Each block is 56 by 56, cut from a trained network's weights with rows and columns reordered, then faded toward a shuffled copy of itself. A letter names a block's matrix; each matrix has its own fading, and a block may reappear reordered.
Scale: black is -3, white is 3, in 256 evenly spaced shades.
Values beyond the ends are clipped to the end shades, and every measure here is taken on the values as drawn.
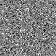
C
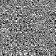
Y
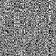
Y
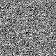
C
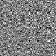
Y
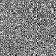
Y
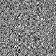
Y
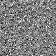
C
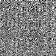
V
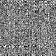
V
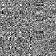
Y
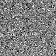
C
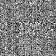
V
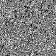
C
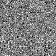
C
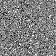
C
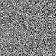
Y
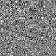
Y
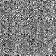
V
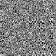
Y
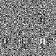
Y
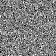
C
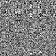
Y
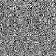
Y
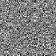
Y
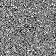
C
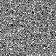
C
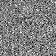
C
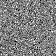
C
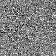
C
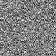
Y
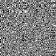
Y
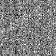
V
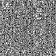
V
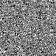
C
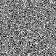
C
